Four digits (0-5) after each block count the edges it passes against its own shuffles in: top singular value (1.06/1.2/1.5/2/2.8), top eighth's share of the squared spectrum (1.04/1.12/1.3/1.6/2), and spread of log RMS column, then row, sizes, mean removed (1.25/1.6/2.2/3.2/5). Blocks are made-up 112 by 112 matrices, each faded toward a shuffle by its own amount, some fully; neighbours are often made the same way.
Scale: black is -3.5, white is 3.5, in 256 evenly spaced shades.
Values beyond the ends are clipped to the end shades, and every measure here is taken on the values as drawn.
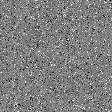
2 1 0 0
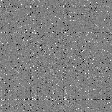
4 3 1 1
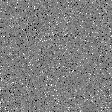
3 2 0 0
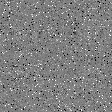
2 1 0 0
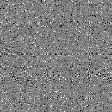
4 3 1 2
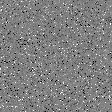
0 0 0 0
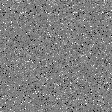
3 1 0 0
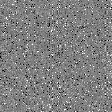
4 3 2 2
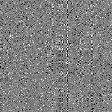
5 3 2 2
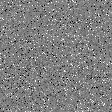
0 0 0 0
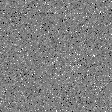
2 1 0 0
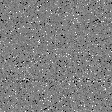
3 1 0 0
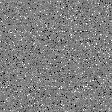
3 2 0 1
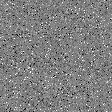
2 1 0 0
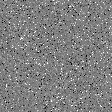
0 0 0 0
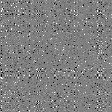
5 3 2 2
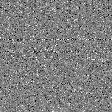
3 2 0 2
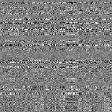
5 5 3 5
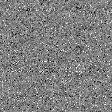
3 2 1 2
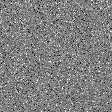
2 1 0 0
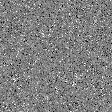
2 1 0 0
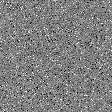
2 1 0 0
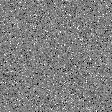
2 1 0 0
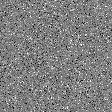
1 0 0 0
